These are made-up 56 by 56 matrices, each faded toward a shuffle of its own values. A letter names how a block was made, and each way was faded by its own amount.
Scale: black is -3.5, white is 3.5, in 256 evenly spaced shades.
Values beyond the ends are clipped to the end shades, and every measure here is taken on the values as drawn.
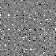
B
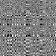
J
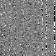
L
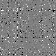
B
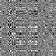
J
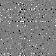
B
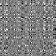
J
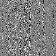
L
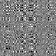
J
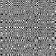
J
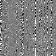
L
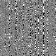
L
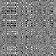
J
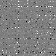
B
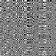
J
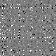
B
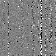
L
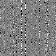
L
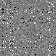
B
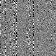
L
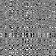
J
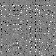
B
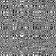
J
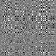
J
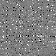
B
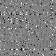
B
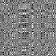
J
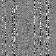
L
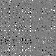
B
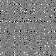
B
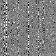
L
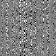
L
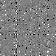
B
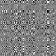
J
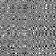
J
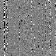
L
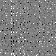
B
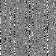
L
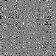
B
